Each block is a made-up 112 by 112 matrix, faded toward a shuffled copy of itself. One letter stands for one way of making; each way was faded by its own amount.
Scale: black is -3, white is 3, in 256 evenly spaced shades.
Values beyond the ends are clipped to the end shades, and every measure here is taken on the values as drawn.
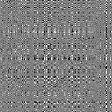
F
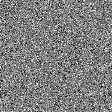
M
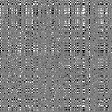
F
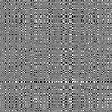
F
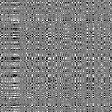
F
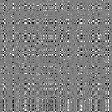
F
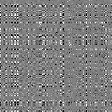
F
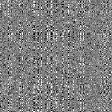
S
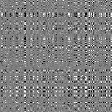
F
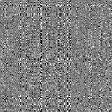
S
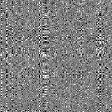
S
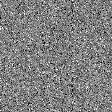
M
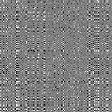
F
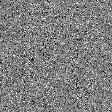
M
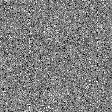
M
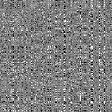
S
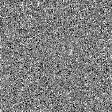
M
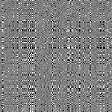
F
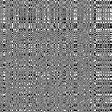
F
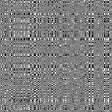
F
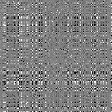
F
